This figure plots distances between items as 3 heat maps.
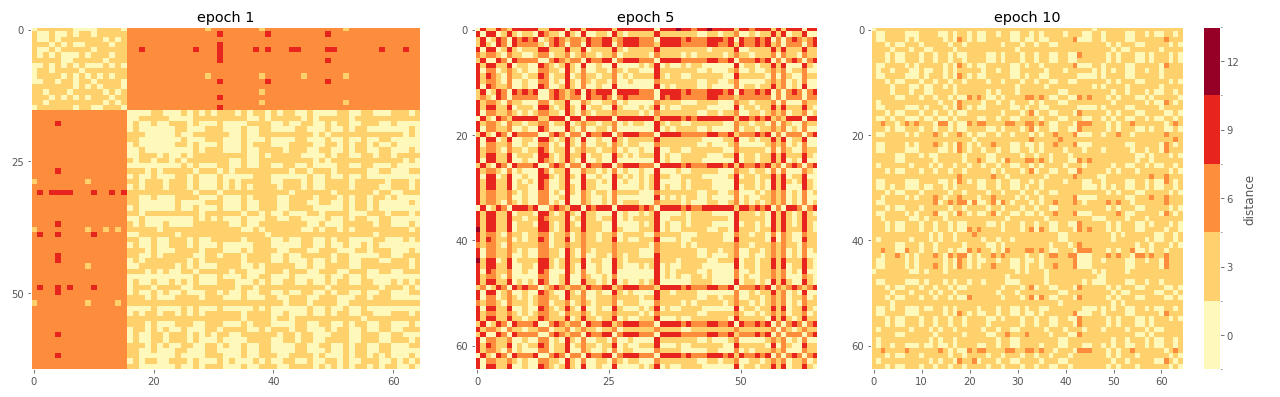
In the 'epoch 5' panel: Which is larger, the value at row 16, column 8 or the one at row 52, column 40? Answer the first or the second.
the second
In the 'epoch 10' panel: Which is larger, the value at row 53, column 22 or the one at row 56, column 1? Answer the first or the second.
the second
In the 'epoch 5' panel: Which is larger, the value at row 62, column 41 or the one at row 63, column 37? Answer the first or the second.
the first
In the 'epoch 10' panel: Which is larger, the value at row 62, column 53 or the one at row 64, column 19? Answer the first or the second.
the first
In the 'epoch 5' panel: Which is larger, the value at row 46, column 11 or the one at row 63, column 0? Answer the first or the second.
the second
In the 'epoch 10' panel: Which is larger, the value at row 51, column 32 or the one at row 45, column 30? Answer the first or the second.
the first
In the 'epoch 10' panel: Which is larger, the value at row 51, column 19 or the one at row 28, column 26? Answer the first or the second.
the second
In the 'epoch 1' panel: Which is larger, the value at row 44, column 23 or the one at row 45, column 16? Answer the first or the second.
the first
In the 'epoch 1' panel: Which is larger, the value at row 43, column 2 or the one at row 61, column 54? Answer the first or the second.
the first
